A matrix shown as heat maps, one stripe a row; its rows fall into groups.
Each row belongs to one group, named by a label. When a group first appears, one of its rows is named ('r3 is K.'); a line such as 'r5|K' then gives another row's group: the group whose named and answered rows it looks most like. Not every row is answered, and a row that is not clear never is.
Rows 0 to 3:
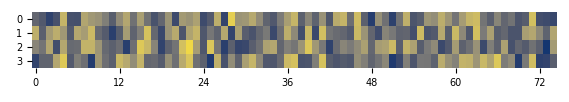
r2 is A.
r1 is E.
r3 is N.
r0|N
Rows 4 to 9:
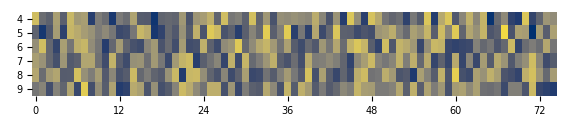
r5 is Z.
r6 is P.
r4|Z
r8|E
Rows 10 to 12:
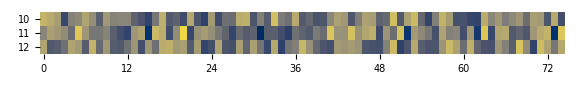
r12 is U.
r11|E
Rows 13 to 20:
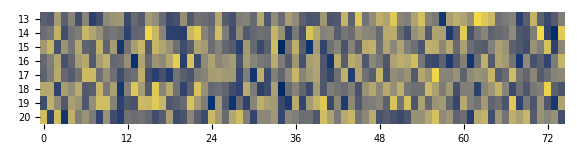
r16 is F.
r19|A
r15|E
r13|Z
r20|P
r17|Z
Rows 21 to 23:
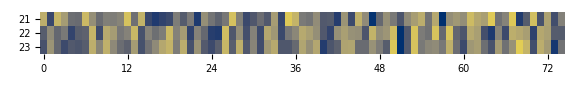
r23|U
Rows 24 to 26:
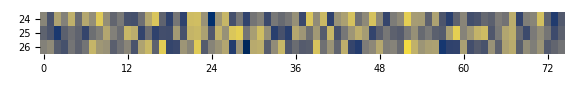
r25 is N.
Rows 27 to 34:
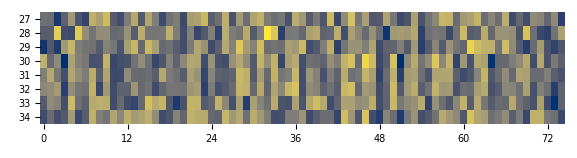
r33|A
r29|N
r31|P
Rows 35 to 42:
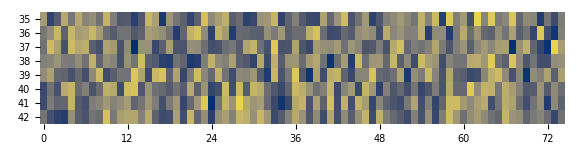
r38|Z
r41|N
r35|Z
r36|A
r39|E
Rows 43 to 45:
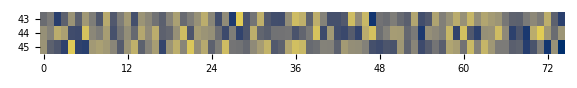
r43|N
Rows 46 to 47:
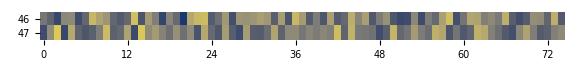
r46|N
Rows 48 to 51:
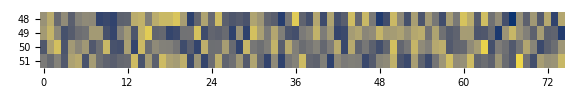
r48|E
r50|F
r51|U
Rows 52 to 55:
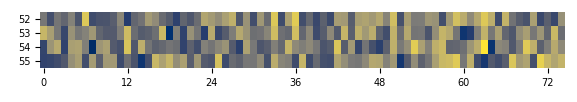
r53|P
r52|Z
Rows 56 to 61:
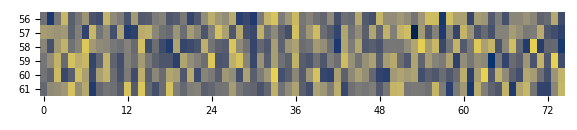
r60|F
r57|A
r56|Z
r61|F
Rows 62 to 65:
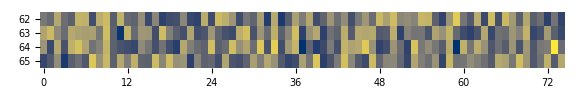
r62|Z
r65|U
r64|P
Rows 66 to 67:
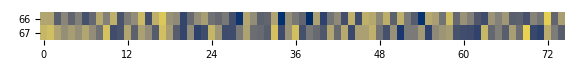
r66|E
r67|P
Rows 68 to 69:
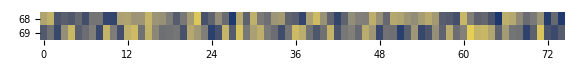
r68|A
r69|N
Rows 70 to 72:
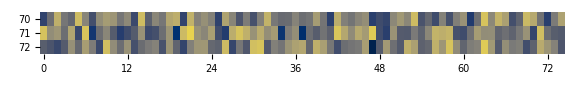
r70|F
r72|N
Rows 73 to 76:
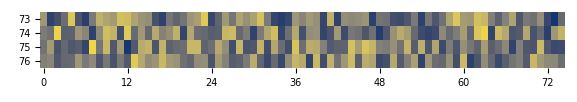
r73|N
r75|A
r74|F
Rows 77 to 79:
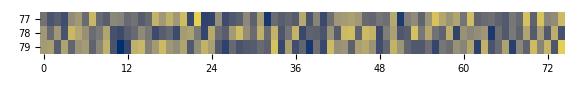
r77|U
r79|E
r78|P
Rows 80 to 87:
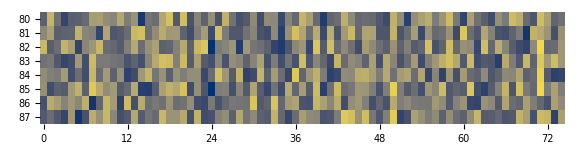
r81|E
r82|E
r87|U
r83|U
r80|U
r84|A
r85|U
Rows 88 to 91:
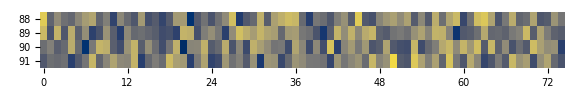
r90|N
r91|U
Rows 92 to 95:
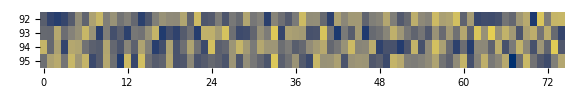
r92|U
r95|F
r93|Z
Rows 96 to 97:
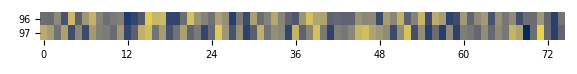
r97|A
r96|A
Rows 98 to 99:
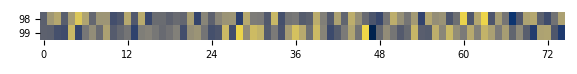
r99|N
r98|F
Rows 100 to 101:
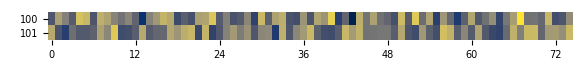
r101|U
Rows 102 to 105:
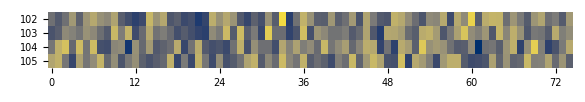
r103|Z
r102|Z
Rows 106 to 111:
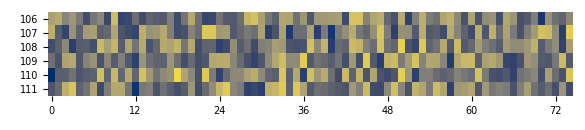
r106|P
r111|Z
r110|U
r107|E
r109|Z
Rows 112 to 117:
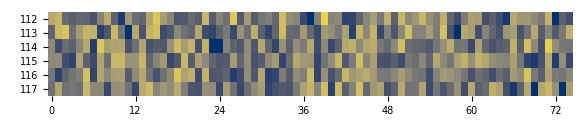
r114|U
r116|U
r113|F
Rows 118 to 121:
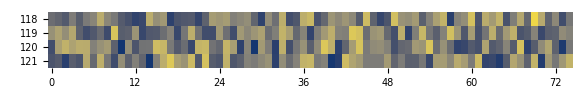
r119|P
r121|U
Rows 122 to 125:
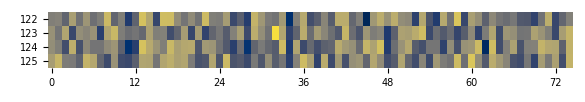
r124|E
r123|F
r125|E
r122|E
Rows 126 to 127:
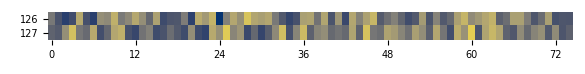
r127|Z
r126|N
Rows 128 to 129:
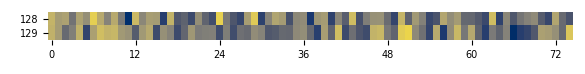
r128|P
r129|E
